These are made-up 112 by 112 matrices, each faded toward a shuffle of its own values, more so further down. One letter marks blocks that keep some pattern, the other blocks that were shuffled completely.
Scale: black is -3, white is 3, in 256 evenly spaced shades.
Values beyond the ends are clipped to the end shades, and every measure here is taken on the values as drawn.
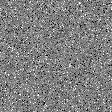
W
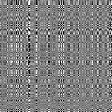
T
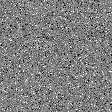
W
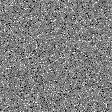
W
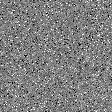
W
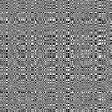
T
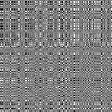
T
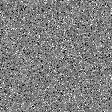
W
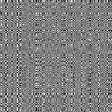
T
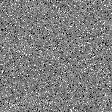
W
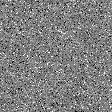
W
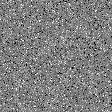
W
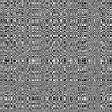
T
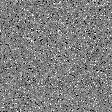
W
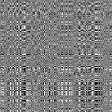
T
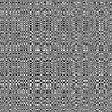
T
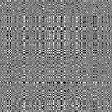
T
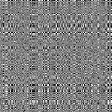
T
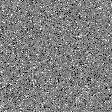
W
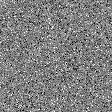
W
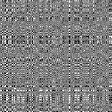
T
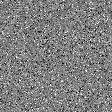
W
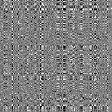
T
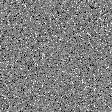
W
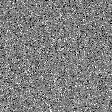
W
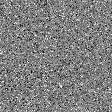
W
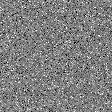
W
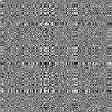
T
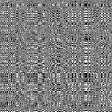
T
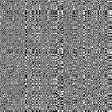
T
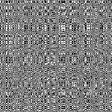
T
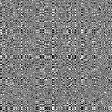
T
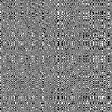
T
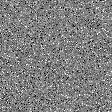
W
